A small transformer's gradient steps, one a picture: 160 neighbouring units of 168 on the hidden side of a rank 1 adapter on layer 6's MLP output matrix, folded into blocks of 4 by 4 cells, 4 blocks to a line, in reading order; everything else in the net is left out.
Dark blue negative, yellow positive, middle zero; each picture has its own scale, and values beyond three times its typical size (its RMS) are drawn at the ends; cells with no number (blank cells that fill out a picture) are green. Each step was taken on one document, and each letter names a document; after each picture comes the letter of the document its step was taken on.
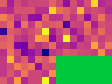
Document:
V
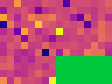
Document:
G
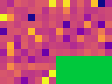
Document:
V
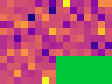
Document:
V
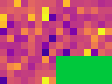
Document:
G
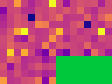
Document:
G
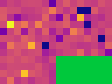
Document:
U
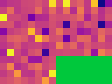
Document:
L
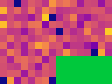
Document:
G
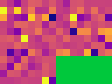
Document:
G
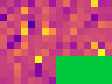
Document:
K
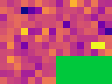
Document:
K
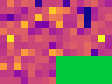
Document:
U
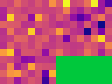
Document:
L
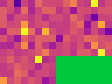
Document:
K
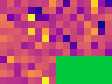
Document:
L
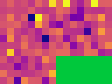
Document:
L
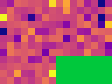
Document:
V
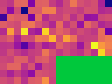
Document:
K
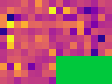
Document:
U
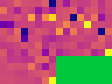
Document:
G
